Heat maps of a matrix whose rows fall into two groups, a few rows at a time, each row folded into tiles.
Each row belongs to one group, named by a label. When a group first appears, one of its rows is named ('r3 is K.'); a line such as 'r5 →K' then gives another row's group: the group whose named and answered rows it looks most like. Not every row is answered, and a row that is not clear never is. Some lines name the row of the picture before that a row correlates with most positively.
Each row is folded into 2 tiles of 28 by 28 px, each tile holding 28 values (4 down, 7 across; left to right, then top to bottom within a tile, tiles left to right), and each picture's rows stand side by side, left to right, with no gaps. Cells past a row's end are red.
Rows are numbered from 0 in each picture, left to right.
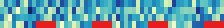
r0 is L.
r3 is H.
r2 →H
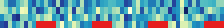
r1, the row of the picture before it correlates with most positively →1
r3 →H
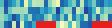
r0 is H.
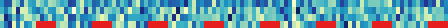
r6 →H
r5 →H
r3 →L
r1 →L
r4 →L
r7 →L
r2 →L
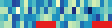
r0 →L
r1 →H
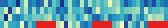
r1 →H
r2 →L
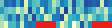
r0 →H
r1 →L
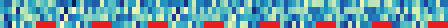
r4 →L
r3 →L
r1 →L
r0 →H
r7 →L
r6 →H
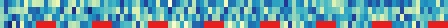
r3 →H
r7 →L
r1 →H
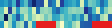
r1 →H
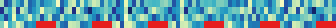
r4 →H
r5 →H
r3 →H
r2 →H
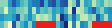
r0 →L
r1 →H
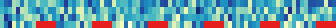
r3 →L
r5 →L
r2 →L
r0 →H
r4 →H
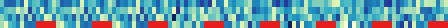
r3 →L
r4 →L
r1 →H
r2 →H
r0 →H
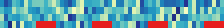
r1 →L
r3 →L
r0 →H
